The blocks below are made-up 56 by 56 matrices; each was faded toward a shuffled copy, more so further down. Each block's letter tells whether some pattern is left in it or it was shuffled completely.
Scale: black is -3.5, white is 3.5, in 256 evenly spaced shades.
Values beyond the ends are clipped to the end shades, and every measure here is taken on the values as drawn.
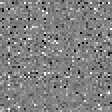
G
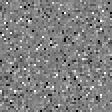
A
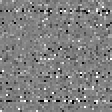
G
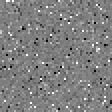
A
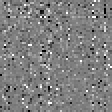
G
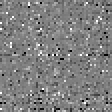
G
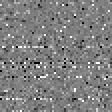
G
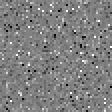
A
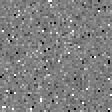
A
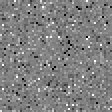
A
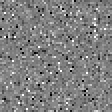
A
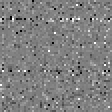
G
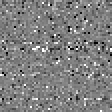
G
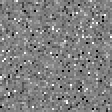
A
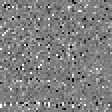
G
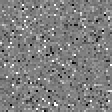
A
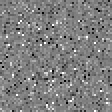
A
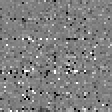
G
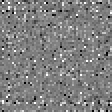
G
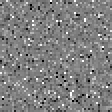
A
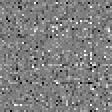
G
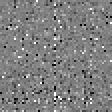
G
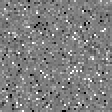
A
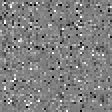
G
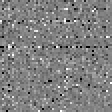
G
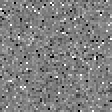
A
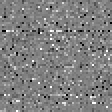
G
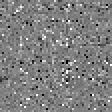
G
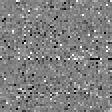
G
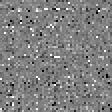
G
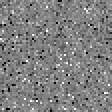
A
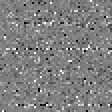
G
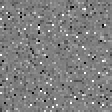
A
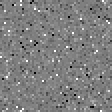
A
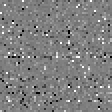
G
